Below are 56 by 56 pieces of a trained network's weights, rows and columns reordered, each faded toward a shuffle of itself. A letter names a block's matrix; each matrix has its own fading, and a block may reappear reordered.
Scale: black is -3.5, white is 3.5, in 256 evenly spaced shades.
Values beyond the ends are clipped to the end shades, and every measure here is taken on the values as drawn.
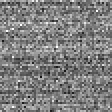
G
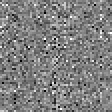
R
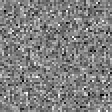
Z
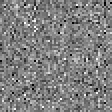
R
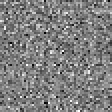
Z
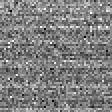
G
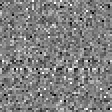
Z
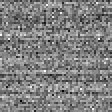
G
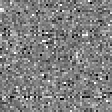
Z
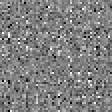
R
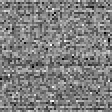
G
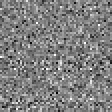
Z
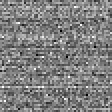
G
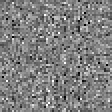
R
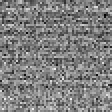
G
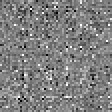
R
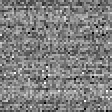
G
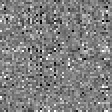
R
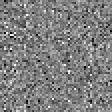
R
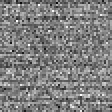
G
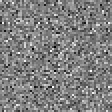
Z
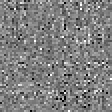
R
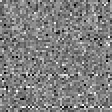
Z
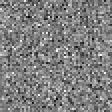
Z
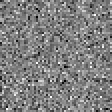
Z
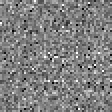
R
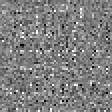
R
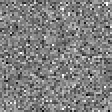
Z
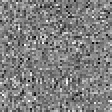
Z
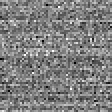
G
